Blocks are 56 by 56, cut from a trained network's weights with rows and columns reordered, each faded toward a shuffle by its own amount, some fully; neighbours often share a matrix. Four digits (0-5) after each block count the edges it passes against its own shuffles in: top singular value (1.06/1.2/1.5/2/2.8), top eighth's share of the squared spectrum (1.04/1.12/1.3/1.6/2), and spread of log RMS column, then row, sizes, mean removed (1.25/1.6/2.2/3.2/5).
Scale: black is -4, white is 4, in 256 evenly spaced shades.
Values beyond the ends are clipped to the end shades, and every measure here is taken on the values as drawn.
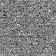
1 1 1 0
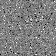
1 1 0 0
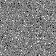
0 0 1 0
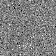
0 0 0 0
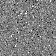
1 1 0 0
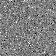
0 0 0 0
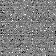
2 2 1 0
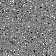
0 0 0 0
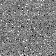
0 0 0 1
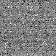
2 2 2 0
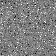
0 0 0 0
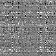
3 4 3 2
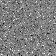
0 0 0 0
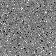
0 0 0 0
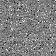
0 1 0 0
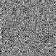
3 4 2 2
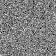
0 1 0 0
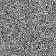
2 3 1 1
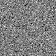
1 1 0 0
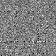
3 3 1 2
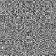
3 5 2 2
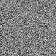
3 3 1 1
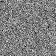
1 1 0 0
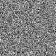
3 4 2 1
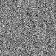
2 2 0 0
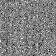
1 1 0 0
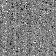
2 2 0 1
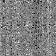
3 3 1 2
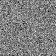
1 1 0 0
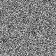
1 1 0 0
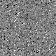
0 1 0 0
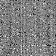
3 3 0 2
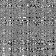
3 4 1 3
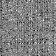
3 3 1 3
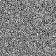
2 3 0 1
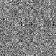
3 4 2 2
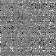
3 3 3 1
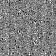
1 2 0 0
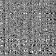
3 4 1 3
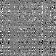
3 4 3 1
